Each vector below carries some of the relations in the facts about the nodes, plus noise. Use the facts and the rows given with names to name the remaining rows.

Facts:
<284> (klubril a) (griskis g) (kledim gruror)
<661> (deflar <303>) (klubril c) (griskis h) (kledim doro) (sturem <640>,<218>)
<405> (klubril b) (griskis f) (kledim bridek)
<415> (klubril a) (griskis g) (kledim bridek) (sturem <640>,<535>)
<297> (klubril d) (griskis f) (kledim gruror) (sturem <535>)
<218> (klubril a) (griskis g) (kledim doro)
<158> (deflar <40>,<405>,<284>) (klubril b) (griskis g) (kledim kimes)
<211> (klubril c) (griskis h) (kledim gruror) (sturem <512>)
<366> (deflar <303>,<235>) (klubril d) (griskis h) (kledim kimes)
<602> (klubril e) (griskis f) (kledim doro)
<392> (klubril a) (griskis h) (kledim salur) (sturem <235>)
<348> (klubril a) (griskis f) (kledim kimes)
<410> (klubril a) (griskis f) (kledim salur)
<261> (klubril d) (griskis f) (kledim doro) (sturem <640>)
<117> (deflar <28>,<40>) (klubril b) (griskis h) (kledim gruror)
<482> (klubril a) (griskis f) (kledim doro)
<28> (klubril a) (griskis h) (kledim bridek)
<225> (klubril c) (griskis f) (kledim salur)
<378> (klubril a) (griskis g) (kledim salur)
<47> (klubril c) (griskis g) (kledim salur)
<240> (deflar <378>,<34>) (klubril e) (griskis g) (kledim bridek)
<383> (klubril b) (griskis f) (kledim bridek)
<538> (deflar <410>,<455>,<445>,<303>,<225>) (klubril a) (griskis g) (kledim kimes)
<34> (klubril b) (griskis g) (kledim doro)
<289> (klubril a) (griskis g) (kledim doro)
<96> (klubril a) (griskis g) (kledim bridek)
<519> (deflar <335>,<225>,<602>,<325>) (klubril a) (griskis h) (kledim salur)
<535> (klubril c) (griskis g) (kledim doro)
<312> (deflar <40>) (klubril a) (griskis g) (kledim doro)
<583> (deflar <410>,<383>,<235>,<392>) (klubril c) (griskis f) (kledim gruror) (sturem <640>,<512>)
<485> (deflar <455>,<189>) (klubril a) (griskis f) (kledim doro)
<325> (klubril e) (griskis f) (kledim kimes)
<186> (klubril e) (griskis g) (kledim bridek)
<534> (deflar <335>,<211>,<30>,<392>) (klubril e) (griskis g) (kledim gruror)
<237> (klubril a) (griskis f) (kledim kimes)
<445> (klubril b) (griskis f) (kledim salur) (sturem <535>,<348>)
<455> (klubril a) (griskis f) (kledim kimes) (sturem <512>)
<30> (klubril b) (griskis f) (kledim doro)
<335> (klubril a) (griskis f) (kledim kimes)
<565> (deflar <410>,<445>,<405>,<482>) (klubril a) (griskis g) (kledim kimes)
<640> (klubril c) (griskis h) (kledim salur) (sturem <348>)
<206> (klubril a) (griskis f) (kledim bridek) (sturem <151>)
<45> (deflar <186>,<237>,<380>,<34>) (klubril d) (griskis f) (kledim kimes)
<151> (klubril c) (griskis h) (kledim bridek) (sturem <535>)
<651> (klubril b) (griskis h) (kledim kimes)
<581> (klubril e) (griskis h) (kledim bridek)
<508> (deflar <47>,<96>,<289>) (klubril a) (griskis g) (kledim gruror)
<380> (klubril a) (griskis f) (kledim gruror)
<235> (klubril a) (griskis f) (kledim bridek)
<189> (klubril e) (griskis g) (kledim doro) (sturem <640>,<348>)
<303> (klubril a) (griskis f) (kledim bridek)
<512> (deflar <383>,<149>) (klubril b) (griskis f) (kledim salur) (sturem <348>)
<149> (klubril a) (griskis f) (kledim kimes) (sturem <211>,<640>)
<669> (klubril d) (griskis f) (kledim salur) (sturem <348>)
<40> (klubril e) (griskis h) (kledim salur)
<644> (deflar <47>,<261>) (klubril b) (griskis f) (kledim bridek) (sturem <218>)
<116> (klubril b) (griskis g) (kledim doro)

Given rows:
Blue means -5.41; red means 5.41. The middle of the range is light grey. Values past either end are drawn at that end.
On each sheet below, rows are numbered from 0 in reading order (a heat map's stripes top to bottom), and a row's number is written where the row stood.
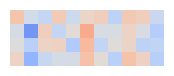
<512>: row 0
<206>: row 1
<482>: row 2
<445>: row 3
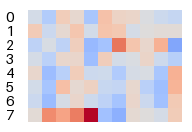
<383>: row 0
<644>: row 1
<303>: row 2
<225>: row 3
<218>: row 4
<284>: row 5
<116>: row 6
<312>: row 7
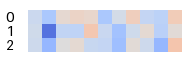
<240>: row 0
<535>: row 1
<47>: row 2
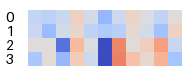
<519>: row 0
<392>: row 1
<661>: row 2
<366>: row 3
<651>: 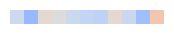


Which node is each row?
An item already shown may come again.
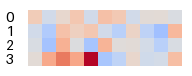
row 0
<644>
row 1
<28>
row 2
<380>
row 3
<117>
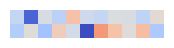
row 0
<151>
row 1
<538>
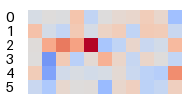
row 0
<485>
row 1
<512>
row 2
<117>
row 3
<297>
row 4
<211>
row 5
<534>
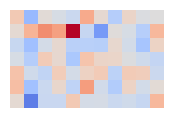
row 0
<348>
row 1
<40>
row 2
<392>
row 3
<383>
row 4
<512>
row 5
<261>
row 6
<415>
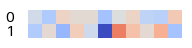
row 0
<508>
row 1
<366>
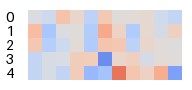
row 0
<45>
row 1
<149>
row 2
<455>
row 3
<565>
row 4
<303>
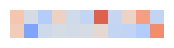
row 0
<583>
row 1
<211>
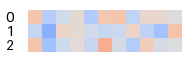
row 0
<455>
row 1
<581>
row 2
<669>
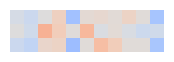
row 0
<410>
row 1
<405>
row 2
<235>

